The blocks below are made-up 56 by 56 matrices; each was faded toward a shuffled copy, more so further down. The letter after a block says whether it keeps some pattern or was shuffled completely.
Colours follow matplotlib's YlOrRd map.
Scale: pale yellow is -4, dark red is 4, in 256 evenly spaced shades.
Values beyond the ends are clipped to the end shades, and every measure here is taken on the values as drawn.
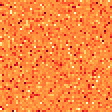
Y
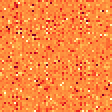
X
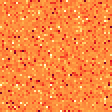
Y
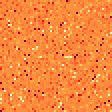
Y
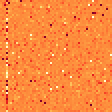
X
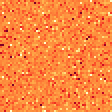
Y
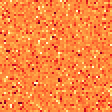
Y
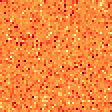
Y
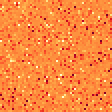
Y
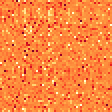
X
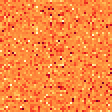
X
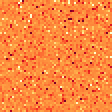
Y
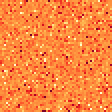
Y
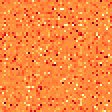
X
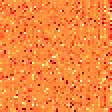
X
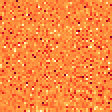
X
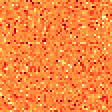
X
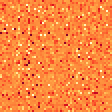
X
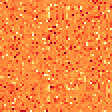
X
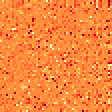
X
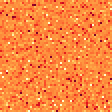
Y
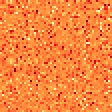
X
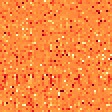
X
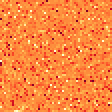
Y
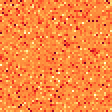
Y
